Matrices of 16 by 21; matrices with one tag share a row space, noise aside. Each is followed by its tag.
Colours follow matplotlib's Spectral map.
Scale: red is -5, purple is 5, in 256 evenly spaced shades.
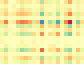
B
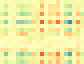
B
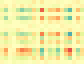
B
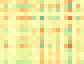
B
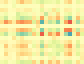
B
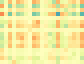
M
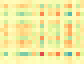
B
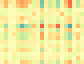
B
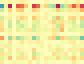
M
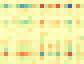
B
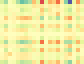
B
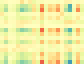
B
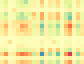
B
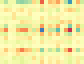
B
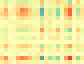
B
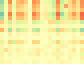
M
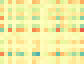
M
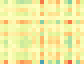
B
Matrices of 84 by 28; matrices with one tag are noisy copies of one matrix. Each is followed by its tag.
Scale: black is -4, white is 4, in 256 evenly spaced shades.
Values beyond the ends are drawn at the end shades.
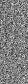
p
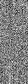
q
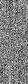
q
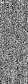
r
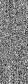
q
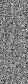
p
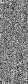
r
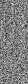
p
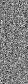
p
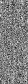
r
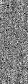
r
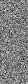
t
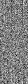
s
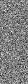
t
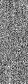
q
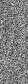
p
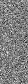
t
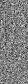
p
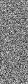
t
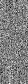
q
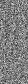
p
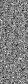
p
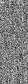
r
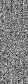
s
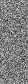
t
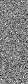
t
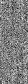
r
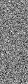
t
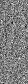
p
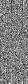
s
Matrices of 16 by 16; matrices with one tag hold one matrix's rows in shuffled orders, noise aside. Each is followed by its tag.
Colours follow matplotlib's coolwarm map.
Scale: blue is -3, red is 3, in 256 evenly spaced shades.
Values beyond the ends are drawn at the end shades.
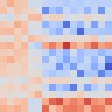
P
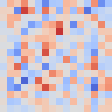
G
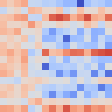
P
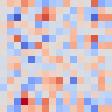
G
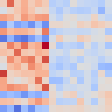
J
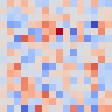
G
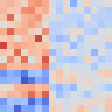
J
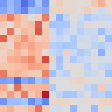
J
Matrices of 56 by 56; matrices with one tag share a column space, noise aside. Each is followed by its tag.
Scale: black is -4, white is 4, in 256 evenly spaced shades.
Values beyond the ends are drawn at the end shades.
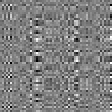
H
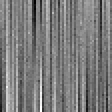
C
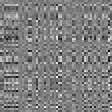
H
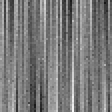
C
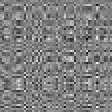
H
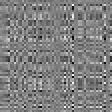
H
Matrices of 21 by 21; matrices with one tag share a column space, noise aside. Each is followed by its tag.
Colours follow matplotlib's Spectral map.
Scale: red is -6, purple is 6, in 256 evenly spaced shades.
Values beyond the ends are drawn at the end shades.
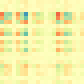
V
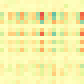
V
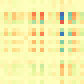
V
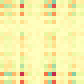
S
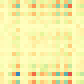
S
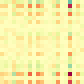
S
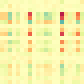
V
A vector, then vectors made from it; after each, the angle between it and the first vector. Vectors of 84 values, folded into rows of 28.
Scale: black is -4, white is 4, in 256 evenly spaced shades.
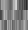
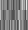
partly opposed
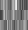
nearly parallel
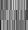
orthogonal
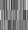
partly opposed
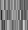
partly aligned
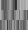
nearly opposite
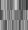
nearly parallel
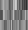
nearly parallel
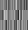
partly aligned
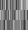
partly opposed
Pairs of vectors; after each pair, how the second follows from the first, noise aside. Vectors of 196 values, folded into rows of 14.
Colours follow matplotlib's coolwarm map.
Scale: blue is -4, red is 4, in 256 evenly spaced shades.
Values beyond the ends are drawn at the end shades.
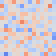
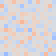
shrunk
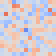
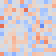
shuffled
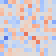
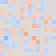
shrunk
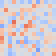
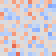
shuffled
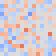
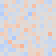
shrunk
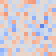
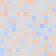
shrunk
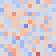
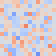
negated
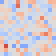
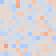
shrunk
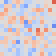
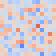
shuffled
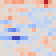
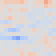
shrunk
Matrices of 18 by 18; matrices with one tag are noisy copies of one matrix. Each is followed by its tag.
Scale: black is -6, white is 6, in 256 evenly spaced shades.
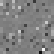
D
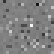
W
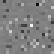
W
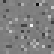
W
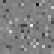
W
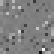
D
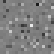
W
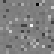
W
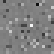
W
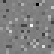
W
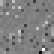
D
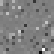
D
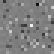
W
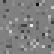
W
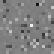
W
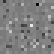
W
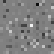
W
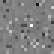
W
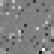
D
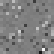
D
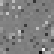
D
